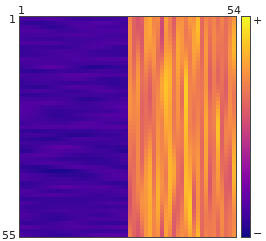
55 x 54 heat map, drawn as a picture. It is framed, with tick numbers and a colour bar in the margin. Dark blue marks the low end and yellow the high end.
The table splits into one row of 2 panels. Panel 1,1: very low, streaked across, faint in contrast. Panel 1,2: high, streaked downward.
